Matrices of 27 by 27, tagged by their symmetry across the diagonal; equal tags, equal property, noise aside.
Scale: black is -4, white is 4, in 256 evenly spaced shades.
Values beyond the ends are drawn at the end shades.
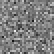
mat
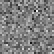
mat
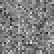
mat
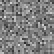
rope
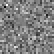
rope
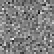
rope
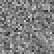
rope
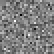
rope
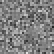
rope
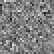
rope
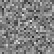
mat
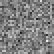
mat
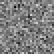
mat
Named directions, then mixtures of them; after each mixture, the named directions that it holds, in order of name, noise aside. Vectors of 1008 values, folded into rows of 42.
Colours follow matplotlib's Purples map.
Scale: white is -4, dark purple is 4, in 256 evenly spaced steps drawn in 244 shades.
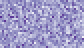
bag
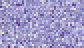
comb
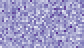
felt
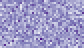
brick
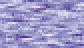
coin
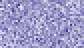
brick, comb, felt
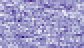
brick, coin, felt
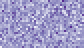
felt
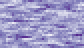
coin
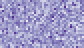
bag, comb, felt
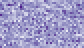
brick, coin, felt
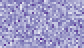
brick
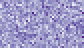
bag, brick, comb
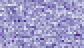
bag, brick, coin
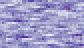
coin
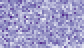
bag, brick, coin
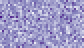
bag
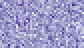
bag, brick, comb
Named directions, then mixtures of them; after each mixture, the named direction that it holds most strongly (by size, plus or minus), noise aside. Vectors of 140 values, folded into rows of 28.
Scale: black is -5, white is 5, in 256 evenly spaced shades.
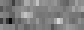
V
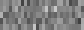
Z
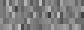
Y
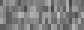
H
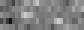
V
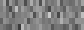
Y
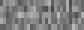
H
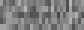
H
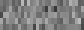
Z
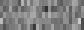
Z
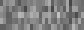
H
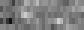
V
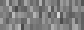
Y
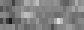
V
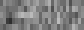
H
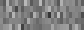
Y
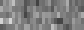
V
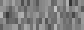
Z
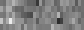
V
